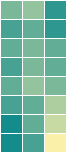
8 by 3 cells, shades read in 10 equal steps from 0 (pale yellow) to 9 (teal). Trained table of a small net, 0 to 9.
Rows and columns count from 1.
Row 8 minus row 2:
2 1 -8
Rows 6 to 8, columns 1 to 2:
7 6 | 9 6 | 9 7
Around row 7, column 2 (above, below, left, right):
6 7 9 2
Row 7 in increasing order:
2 6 9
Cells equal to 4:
2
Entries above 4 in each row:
2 3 3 3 2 2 2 2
